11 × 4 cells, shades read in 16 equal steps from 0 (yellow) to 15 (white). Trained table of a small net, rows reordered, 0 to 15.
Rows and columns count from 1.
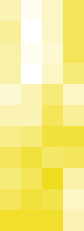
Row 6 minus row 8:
6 8 -1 4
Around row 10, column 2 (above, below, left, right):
4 1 4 3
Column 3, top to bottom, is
11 11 12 11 6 4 2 5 0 3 1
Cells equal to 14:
2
